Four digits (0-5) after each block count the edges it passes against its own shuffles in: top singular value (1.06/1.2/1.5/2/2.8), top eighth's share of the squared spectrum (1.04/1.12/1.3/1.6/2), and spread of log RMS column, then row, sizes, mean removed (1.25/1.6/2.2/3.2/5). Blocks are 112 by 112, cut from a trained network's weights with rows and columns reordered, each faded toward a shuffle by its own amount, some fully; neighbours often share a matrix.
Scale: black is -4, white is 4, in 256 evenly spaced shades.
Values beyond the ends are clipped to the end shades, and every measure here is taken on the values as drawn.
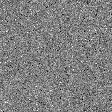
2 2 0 1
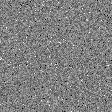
0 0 0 0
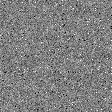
1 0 0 0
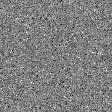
1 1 0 1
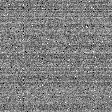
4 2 1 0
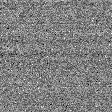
2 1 0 0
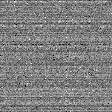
4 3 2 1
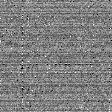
4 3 2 1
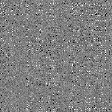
3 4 3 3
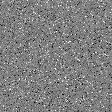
0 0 0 0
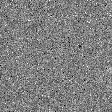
1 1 0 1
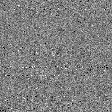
2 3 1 2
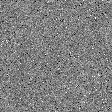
0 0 0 0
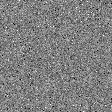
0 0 0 0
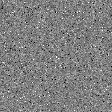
2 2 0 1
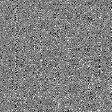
3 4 3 2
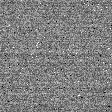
2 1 0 0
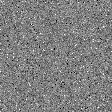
1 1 0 0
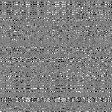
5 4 1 4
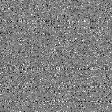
4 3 0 3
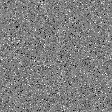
2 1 0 1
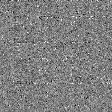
2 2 0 2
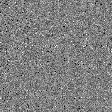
2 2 1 2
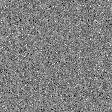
1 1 0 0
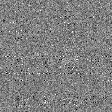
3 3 1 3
